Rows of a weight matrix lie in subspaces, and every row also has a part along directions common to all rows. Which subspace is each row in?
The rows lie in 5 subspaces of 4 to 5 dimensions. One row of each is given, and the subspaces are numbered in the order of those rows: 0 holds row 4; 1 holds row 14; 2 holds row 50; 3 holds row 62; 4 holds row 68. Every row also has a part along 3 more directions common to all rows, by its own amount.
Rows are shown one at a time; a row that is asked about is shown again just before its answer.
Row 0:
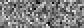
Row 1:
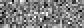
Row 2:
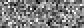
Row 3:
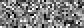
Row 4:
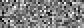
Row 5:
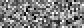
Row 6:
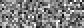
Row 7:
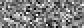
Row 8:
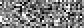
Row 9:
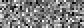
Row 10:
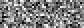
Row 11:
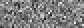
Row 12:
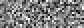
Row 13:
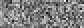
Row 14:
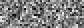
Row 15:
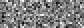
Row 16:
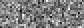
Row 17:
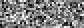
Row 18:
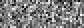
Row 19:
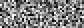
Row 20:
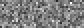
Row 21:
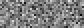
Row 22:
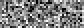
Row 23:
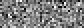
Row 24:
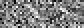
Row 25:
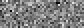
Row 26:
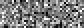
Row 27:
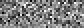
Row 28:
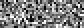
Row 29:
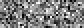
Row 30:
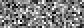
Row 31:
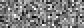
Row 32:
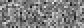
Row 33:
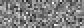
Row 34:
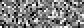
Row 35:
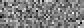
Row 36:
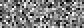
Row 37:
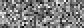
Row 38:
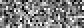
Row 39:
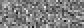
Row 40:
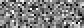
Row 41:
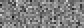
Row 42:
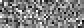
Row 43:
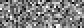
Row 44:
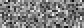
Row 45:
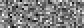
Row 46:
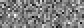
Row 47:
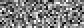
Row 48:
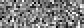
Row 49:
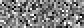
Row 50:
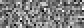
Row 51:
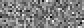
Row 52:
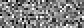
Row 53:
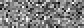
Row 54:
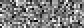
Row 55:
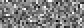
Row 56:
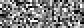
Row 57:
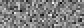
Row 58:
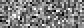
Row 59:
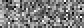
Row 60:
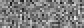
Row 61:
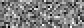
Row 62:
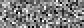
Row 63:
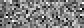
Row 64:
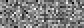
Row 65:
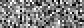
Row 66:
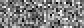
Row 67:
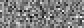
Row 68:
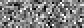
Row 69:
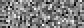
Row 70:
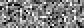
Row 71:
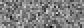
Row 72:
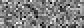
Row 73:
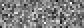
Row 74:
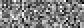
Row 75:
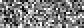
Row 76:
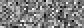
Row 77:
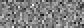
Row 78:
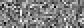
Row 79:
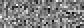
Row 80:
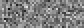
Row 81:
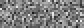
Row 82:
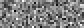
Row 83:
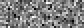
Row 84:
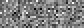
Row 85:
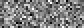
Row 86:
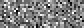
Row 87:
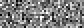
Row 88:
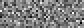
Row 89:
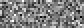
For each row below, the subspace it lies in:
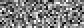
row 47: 0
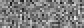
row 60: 1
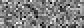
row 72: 0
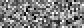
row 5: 4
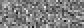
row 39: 3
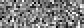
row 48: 0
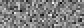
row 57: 4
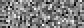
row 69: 1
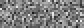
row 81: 0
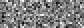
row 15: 3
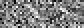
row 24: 0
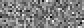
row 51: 2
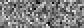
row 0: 4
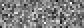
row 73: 2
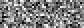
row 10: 3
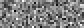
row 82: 3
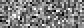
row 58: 1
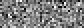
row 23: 0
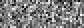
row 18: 0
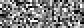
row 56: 0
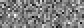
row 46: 1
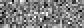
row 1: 3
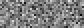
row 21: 1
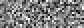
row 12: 2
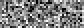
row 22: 0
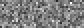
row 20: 2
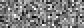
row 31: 1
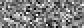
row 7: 4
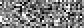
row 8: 1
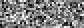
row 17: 3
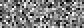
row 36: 0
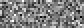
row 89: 3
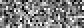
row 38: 2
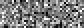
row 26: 3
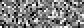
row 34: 2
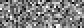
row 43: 4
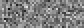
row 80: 2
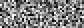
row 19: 0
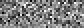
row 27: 0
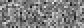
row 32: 4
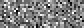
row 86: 3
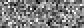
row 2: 4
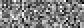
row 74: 3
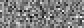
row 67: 2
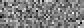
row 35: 2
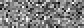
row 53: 4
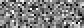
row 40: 1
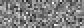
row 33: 4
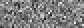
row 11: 4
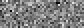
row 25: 3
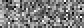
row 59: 3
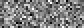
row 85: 0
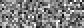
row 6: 2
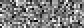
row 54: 0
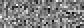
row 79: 2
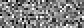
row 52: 0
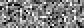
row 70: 4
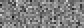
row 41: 0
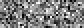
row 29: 4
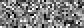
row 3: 1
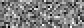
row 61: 1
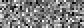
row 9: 3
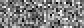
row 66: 1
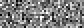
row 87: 0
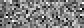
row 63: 3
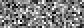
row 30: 2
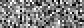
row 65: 1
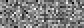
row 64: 1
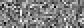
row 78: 4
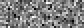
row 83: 1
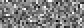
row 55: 3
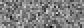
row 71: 4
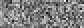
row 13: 3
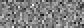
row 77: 4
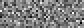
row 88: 2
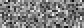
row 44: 4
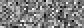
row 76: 1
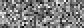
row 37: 3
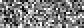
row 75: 2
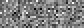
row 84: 1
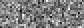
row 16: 2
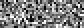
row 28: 3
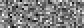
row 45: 0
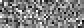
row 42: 2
